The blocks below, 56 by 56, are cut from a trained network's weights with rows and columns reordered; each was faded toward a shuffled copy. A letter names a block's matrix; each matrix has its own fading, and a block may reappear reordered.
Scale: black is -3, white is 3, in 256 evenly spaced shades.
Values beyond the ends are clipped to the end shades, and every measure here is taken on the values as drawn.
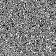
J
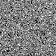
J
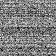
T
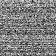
T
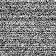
T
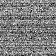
T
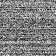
T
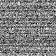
T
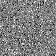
J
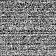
T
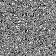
J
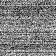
T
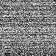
T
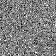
J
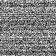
T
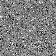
J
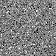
J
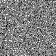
J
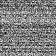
T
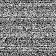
T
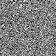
J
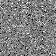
J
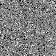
J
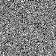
J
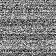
T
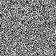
J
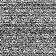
T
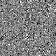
J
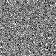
J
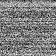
T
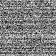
T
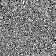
J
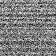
T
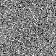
J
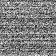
T
